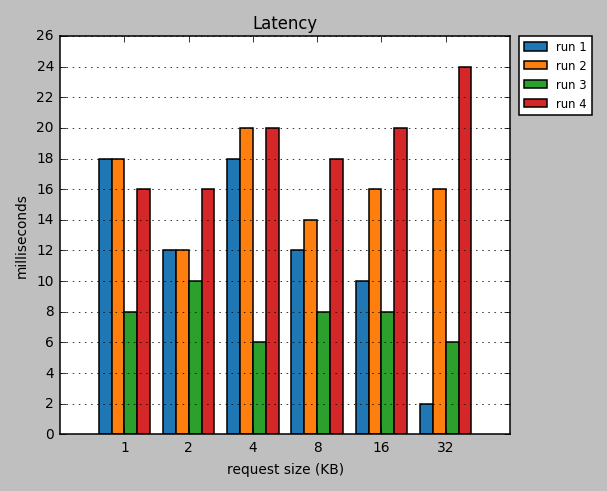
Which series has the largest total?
run 4
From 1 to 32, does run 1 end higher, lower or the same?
lower
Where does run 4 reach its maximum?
32
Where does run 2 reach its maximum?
4
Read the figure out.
Title: Latency
x-axis: request size (KB), ticks 1 2 4 8 16 32
y-axis: milliseconds, ticks 0 2 4 6 8 10 12 14 16 18 20 22 24 26
Legend: run 1, run 2, run 3, run 4
Values:
run 1: 18 12 18 12 10 2
run 2: 18 12 20 14 16 16
run 3: 8 10 6 8 8 6
run 4: 16 16 20 18 20 24
